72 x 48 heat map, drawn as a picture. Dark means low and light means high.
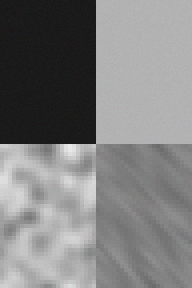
The table splits into 2 rows of 2 panels. Panel 1,1: very low, flat. Panel 1,2: high, flat. Panel 2,1: high, blotchy. Panel 2,2: middling, slanting down to the right, faint in contrast.
